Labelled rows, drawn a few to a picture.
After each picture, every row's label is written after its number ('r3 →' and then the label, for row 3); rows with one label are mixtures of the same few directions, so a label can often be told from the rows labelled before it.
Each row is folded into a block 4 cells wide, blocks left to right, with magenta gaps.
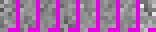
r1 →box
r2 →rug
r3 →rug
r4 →rug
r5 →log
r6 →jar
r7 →rug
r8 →log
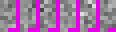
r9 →jar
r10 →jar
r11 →box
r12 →log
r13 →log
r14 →jar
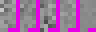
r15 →box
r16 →rug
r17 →rug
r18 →log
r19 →log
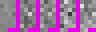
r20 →log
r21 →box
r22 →box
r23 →box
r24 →log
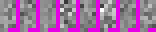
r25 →jar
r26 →log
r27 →jar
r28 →box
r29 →log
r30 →rug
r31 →rug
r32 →jar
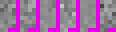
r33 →rug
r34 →jar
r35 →jar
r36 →log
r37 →rug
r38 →log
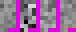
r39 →log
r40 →rug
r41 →jar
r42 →log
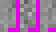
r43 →jar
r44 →box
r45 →jar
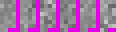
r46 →log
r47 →jar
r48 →log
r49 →rug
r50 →rug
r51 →rug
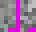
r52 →rug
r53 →jar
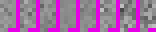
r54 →box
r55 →box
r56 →log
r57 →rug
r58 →rug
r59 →box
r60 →rug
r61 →jar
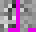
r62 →jar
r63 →box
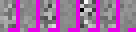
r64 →jar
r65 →rug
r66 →jar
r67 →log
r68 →box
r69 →jar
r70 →log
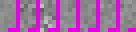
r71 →log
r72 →rug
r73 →rug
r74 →jar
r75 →rug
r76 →log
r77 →log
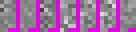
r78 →box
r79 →box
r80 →box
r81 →rug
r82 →log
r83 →log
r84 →jar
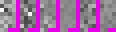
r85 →box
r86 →box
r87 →rug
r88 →rug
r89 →rug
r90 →log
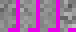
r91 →rug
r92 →box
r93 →box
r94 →jar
